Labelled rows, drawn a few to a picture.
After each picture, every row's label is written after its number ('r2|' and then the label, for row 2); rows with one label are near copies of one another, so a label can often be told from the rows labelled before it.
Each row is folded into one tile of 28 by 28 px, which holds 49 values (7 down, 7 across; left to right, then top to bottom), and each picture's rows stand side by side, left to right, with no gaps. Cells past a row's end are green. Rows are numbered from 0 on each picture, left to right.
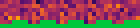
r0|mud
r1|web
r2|web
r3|web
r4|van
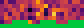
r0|web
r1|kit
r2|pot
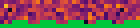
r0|van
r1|pot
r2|pot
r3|web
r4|van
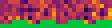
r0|mud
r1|kit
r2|web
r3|kit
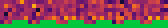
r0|van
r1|van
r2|mud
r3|mud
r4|web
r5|mud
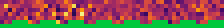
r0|van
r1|kit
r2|kit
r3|van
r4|mud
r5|pot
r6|web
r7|pot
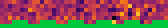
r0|mud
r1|pot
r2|mud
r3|pot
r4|kit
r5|van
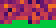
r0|van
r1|web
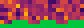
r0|kit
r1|mud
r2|pot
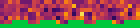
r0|mud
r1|pot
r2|kit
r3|pot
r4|kit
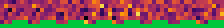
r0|van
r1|van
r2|pot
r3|kit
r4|kit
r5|pot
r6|pot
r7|kit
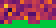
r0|van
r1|pot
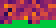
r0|van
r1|web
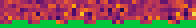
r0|mud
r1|web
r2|kit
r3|pot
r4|van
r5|mud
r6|kit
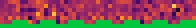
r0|mud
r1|kit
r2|web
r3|mud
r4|mud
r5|web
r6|van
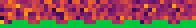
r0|kit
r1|pot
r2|pot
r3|pot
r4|mud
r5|van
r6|van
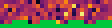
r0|van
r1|web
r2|kit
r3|van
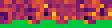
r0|pot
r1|kit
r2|mud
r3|kit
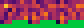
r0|van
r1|web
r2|web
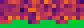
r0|mud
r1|pot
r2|mud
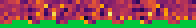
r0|mud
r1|kit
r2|van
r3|kit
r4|mud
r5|kit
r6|mud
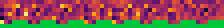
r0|kit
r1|van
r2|van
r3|kit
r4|kit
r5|van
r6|pot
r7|van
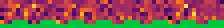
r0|kit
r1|van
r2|kit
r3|pot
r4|mud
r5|pot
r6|kit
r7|mud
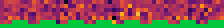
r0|mud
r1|pot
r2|web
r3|mud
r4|kit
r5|pot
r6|mud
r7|van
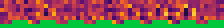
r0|pot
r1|kit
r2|mud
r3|mud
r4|kit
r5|kit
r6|kit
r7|mud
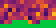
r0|van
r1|kit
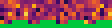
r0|kit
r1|van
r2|web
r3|kit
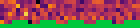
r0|kit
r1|web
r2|mud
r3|mud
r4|web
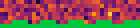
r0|pot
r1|web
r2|van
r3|kit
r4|pot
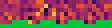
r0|mud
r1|kit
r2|web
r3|web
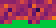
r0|van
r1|van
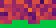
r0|pot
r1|pot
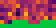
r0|kit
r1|mud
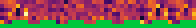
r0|kit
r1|mud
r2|web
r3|mud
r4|pot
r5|kit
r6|kit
